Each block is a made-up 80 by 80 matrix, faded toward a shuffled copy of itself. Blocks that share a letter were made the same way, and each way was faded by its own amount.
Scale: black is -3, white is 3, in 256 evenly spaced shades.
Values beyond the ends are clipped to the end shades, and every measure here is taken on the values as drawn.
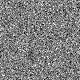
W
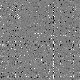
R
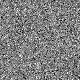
W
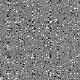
R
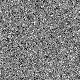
W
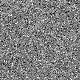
W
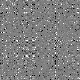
R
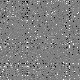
R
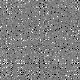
R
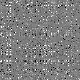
R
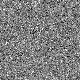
W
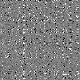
R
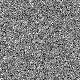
W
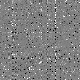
R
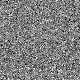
W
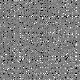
R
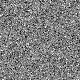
W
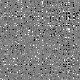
R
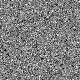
W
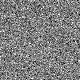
W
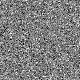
W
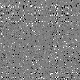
R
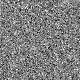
W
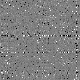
R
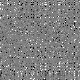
R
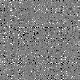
R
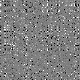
R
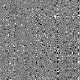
R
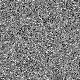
W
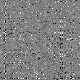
R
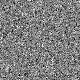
W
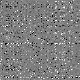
R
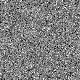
W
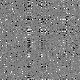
R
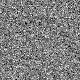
W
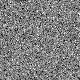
W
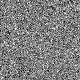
W
